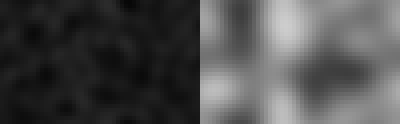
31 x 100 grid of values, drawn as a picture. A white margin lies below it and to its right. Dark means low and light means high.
It is made of 1 by 2 panels. Panel 1,1: very low, blotchy, faint in contrast. Panel 1,2: middling, smooth, strong in contrast.
